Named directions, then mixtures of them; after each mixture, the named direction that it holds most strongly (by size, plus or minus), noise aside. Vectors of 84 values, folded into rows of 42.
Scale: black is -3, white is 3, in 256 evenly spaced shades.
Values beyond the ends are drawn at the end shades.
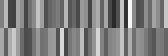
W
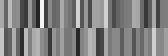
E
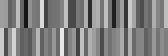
W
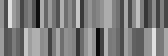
E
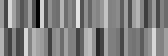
E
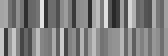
W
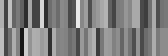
E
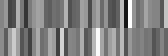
W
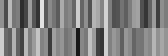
E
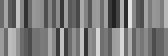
W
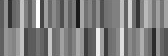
E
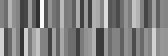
E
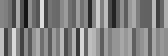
E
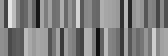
W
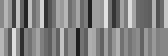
E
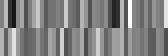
W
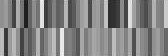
W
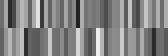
E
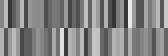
W
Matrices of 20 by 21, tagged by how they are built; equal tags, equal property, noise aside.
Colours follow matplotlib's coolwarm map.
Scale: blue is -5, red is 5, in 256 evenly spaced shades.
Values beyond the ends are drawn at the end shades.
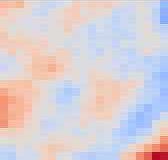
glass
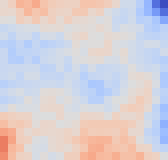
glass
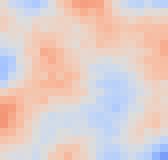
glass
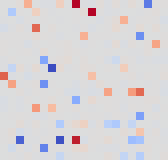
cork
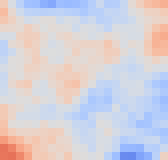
glass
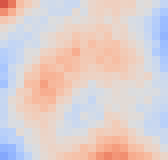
glass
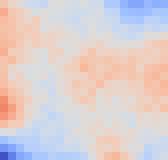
glass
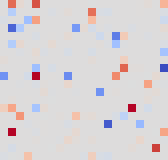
cork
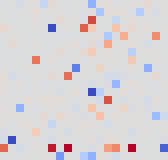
cork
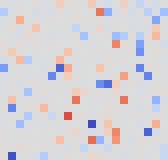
cork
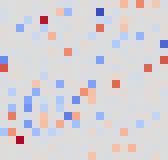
cork
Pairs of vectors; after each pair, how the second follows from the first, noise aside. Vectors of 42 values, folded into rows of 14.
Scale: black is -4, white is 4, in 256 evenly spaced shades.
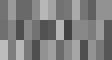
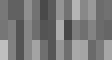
sign-scrambled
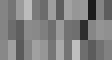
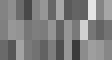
negated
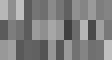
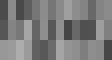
sign-scrambled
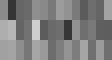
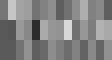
negated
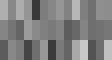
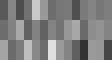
negated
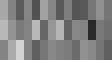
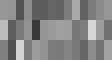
sign-scrambled
